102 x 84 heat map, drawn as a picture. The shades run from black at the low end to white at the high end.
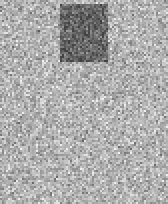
Ninth with the lowest average: top middle. Odd patch: lower, in the top middle. Stripes: none. Average level on the scale: 70%.
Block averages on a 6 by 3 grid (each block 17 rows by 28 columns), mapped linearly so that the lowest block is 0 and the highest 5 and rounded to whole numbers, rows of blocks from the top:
505 | 505 | 555 | 555 | 555 | 555
